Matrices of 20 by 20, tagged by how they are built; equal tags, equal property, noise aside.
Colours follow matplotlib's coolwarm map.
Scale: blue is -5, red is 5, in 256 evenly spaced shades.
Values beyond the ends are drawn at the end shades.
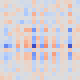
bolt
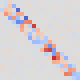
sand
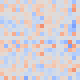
bolt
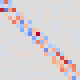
sand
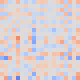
bolt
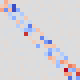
sand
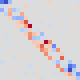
sand
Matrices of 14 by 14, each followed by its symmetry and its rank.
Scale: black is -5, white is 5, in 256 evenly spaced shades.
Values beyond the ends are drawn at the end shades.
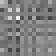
symmetric, rank two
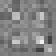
symmetric, rank three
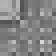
symmetric, rank two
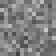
neither, full rank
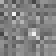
symmetric, rank three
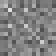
symmetric, rank three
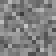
neither, full rank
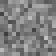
neither, full rank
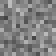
neither, full rank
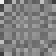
symmetric, rank two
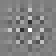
symmetric, rank two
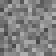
neither, full rank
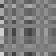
neither, rank one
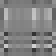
neither, rank one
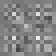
symmetric, rank three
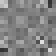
symmetric, rank three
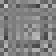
symmetric, rank two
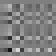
neither, rank one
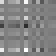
neither, rank one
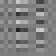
neither, rank one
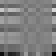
neither, rank one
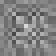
symmetric, rank three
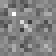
symmetric, rank three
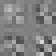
symmetric, rank two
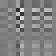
neither, rank one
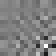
symmetric, rank two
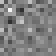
symmetric, rank two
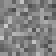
neither, full rank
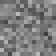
neither, full rank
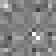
symmetric, rank three
